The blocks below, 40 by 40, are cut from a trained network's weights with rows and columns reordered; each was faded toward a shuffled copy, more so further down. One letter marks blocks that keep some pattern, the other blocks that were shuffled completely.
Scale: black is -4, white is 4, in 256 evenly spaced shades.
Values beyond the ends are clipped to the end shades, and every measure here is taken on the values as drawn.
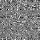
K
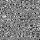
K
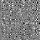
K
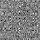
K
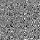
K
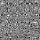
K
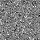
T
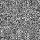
K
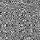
K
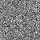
T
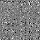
K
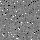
T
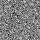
T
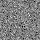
T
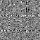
K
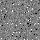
T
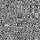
K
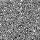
T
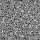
T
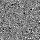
T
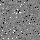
T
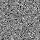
T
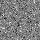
T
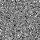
T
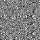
K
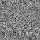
K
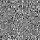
K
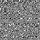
K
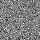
T
